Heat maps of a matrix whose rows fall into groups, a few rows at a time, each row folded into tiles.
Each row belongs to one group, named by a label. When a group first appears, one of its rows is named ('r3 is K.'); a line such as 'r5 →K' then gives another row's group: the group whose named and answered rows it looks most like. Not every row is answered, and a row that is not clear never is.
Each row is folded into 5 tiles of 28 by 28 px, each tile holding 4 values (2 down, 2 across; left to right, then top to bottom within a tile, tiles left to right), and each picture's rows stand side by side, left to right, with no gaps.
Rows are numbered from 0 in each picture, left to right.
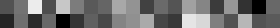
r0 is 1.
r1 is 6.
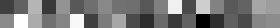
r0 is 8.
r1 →1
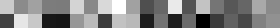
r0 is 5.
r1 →1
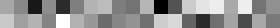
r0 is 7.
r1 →5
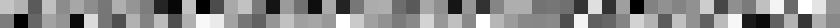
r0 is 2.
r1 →7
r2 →7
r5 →5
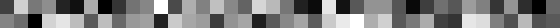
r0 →6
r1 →2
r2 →7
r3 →6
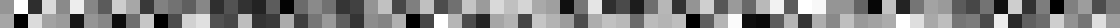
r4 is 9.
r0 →2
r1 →6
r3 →5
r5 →5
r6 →7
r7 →8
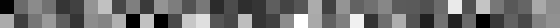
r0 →9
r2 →8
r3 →1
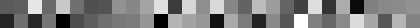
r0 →1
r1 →2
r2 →8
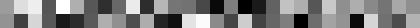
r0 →1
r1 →6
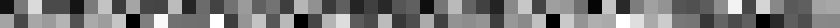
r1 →8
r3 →9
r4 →7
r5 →1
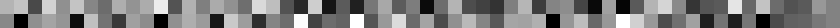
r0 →2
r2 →8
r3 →9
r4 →7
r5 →1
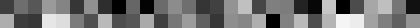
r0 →6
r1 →9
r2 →7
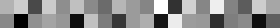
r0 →2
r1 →2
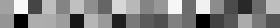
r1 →1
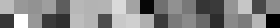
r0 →5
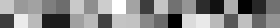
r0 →5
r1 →6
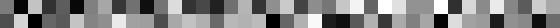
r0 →8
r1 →9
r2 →5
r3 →2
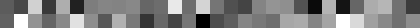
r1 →1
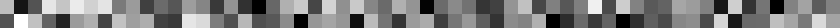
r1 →6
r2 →2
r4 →1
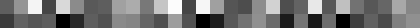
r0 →1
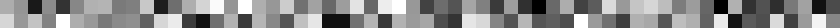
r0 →7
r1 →5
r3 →6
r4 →5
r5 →8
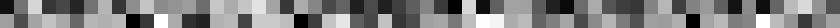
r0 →9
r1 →5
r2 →6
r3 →7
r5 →7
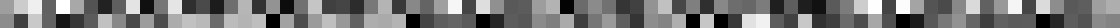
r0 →1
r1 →9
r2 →9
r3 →1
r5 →6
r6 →1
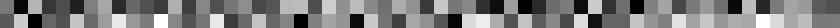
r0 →8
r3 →6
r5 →7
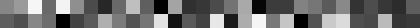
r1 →8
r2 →6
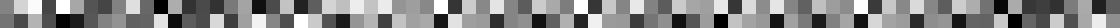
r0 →1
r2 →5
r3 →2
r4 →2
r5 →2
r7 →8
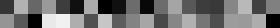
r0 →6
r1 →9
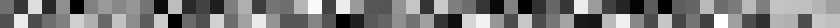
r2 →1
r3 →6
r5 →5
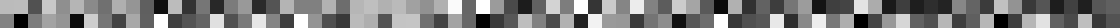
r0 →2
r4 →2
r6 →6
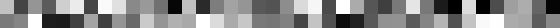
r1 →7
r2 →1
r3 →7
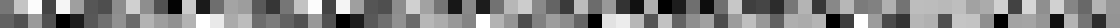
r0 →1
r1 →7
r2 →1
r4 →6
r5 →9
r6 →5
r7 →2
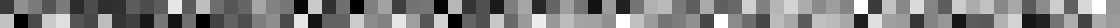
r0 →6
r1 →1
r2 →8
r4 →7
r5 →5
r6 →2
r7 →5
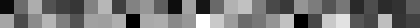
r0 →9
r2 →6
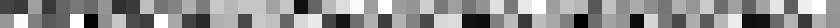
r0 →8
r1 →5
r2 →5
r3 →5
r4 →2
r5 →5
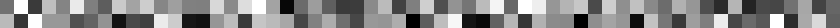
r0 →2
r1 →5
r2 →9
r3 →5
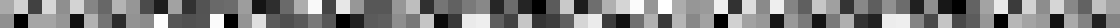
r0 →2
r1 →8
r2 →1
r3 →6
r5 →2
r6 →6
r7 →2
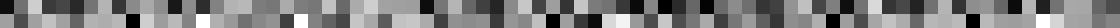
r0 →9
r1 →7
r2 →5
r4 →6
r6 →9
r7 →7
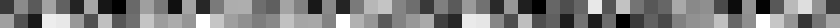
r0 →6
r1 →7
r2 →7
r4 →1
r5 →7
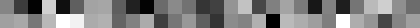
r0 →7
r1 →9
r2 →7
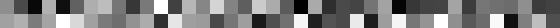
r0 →7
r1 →2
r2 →8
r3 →8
